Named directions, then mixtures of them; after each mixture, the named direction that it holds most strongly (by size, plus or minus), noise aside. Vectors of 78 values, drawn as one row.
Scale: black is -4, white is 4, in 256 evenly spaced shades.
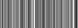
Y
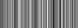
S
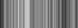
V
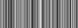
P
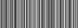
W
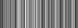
W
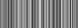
P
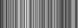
V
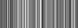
W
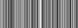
P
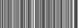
Y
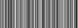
P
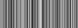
P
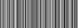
W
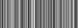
Y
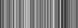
V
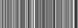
Y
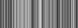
P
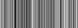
W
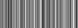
Y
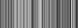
P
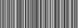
W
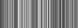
S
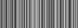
W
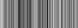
S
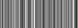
Y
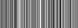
W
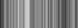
V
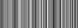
S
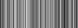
W
